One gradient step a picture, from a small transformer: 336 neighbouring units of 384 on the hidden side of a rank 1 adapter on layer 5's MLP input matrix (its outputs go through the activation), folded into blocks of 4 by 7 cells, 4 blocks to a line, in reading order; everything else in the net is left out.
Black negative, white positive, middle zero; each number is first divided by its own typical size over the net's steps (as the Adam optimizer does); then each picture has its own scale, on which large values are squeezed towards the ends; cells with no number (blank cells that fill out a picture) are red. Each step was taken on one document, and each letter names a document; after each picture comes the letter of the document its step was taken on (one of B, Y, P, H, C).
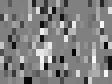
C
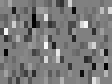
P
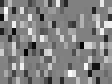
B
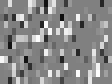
C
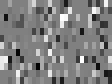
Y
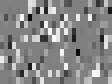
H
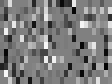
P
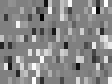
Y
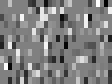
Y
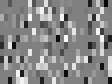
H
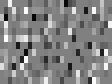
P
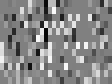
C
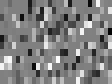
H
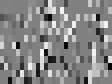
C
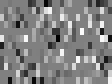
Y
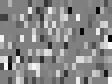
H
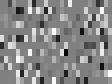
H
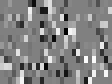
C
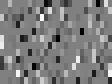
Y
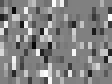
B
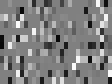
H
